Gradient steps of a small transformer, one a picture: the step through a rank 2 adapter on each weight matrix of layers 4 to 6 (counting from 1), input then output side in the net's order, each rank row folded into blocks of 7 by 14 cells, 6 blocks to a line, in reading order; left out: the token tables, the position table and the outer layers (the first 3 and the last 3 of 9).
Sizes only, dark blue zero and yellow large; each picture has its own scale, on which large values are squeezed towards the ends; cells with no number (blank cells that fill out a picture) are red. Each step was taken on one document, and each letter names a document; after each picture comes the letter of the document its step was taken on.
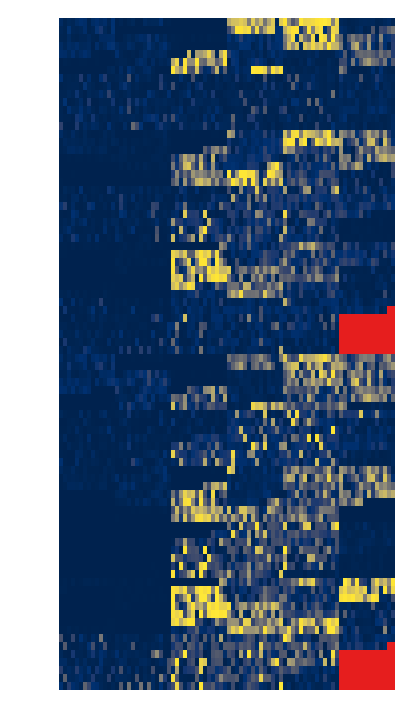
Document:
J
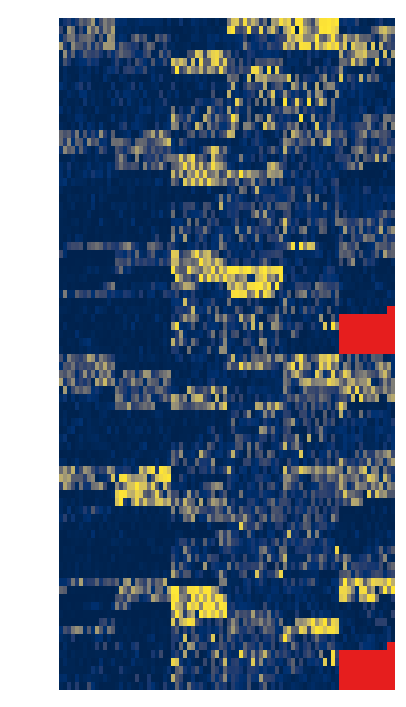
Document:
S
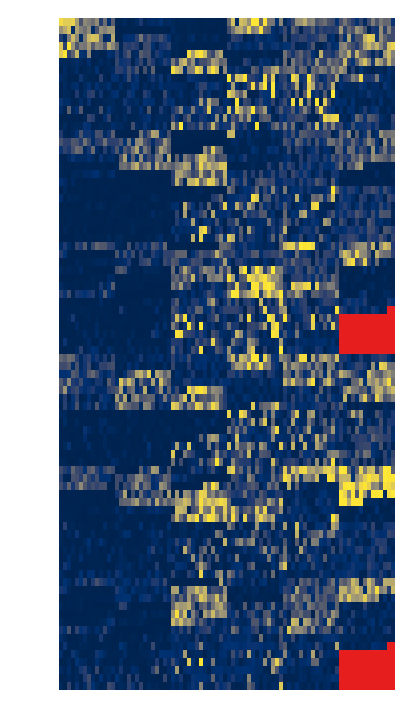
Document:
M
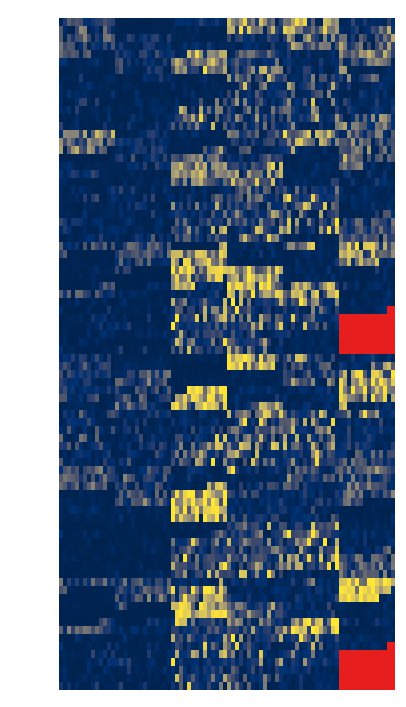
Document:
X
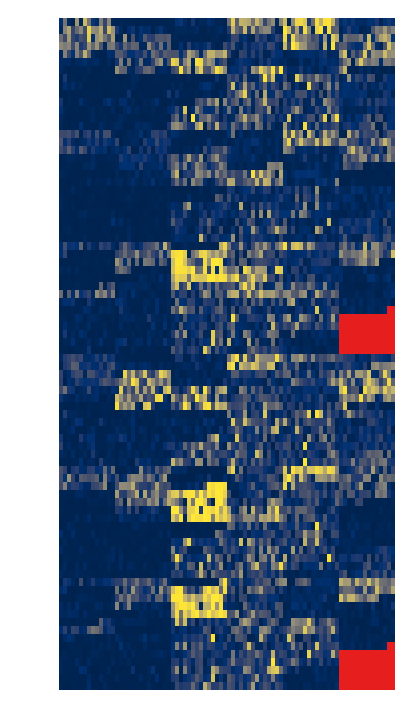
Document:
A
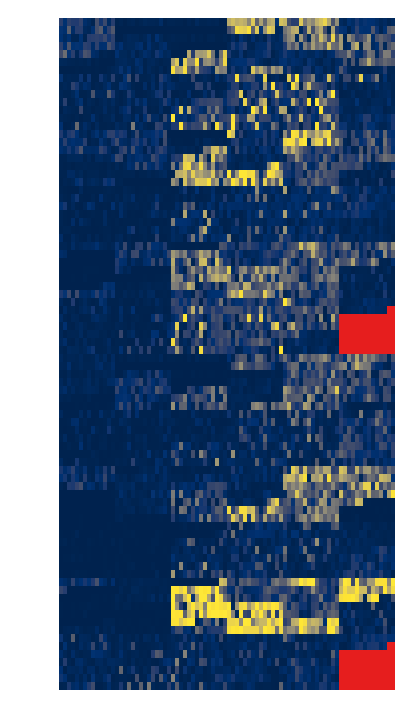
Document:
J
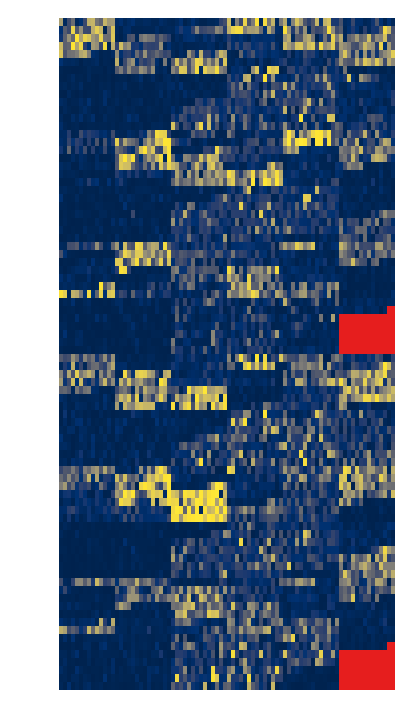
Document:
A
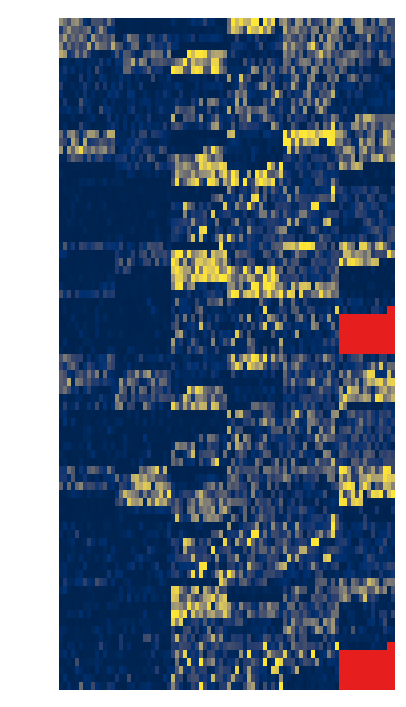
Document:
M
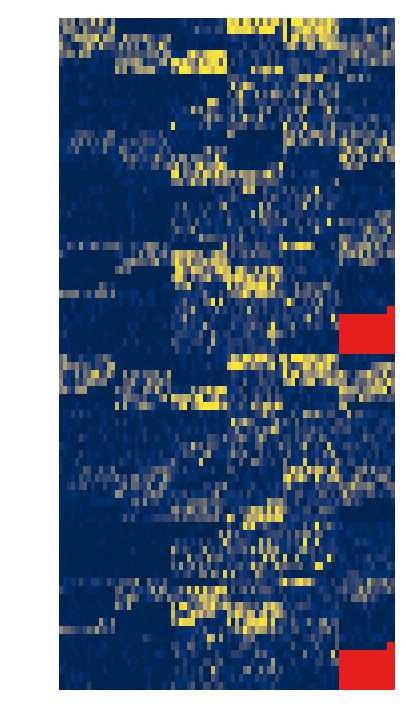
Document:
A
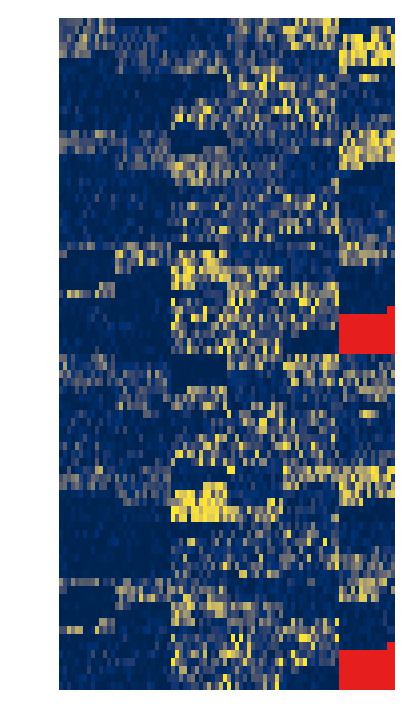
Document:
X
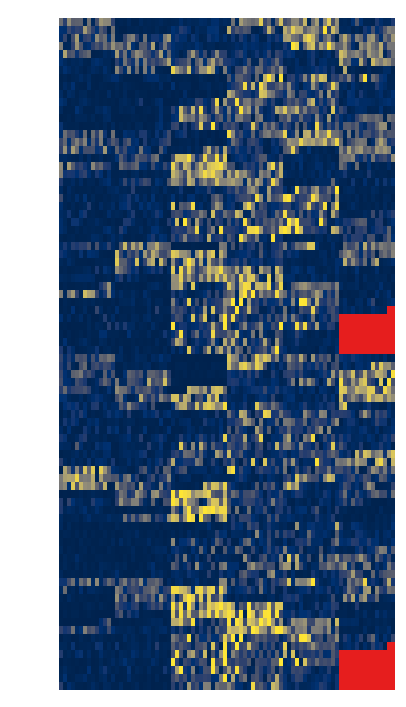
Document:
X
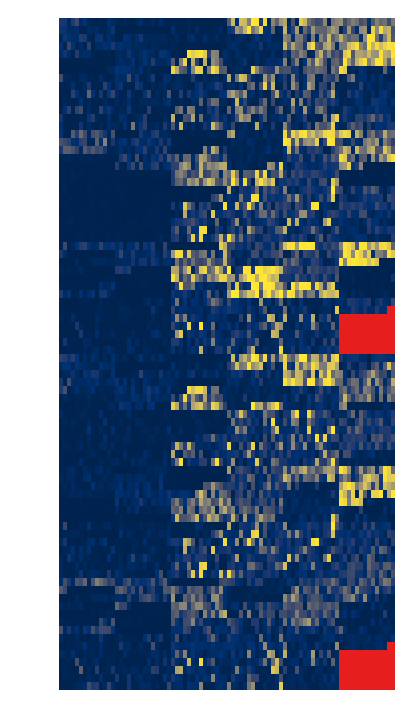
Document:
M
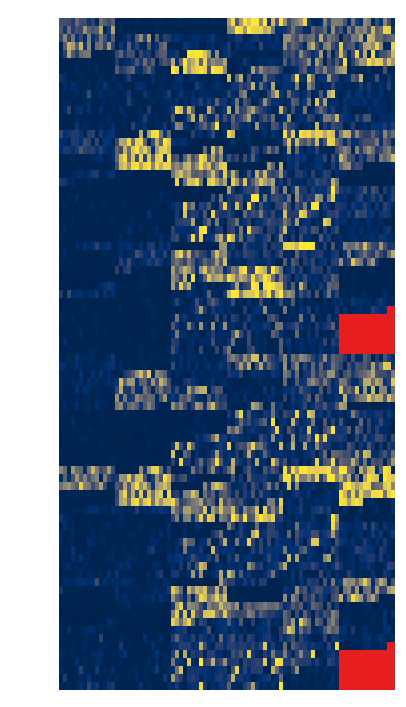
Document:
M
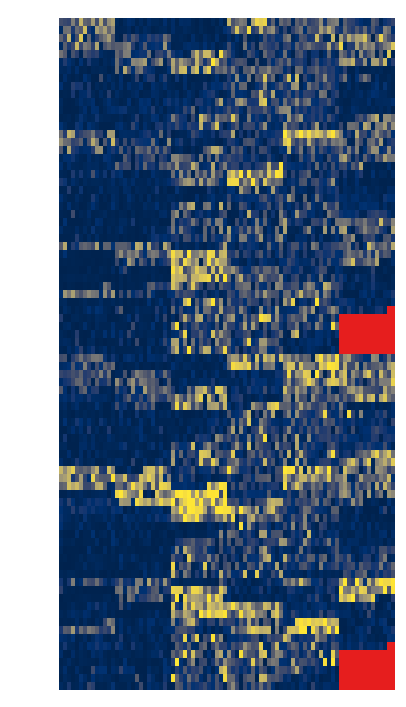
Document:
S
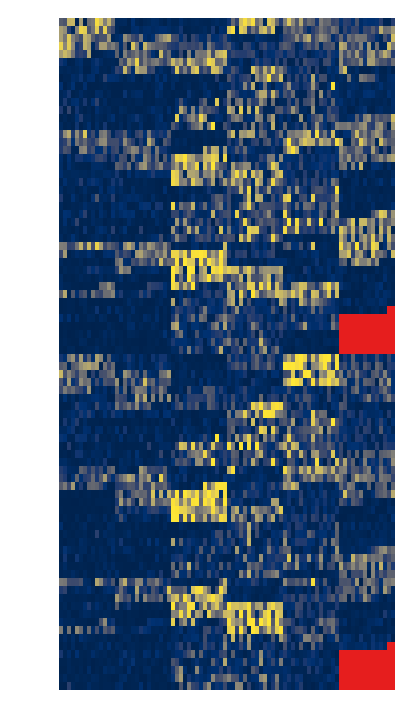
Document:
X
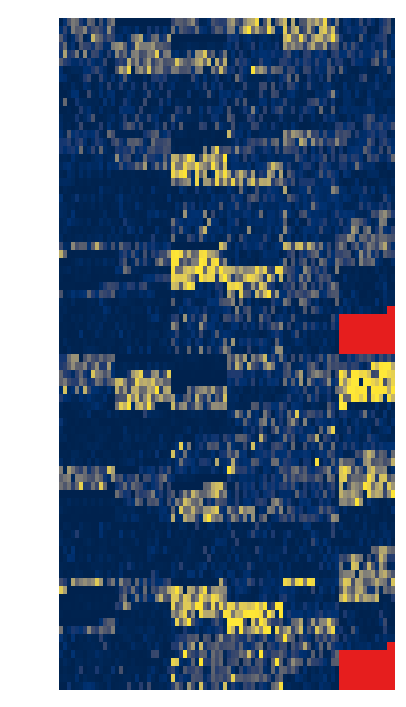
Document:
J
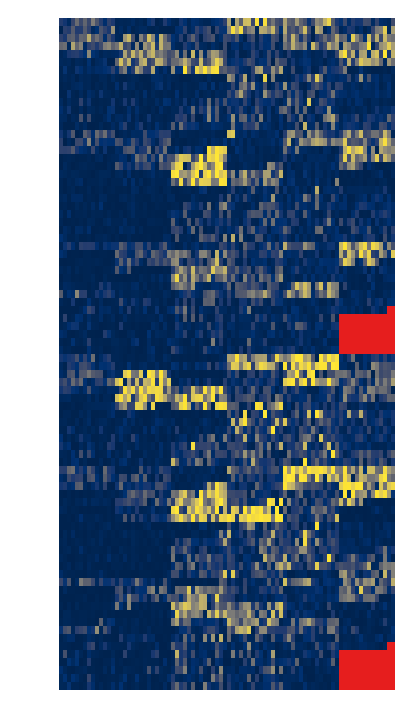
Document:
A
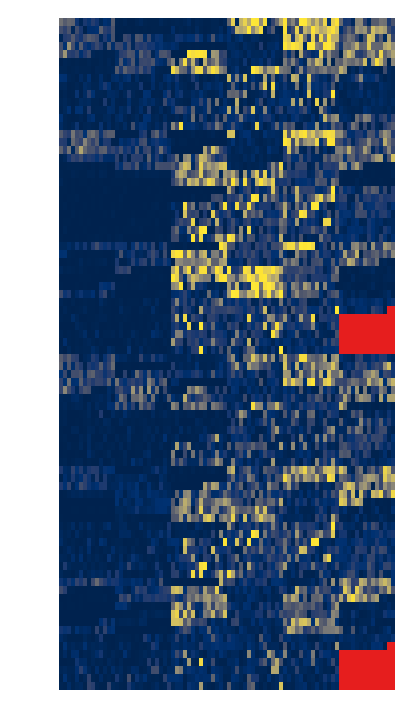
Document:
M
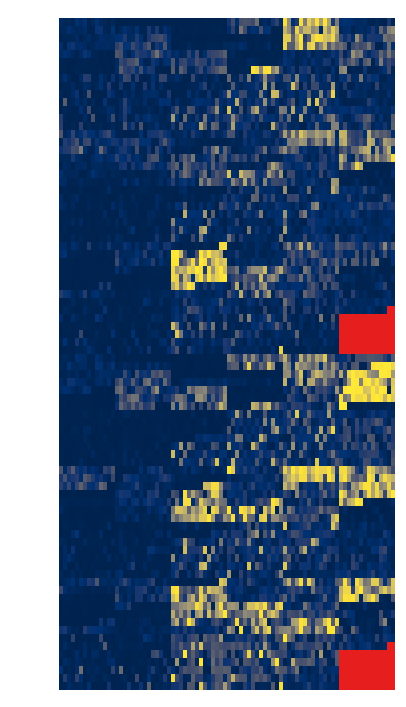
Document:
J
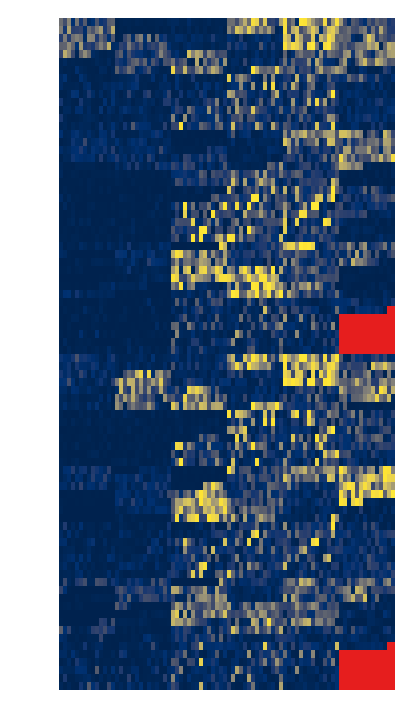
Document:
M
